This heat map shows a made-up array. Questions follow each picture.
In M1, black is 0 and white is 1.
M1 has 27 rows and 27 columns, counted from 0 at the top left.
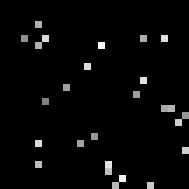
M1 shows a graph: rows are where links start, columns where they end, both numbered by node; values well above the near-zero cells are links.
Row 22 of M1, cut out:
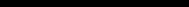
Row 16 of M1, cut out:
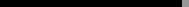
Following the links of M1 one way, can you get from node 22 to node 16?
no
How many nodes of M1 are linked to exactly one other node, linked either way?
12
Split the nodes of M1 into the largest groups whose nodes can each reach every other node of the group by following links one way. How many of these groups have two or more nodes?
5
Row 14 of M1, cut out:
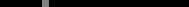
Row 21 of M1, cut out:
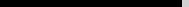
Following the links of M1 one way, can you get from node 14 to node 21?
no
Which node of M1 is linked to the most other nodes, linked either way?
node 5
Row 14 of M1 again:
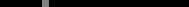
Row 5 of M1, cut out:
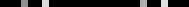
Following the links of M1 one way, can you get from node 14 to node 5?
yes
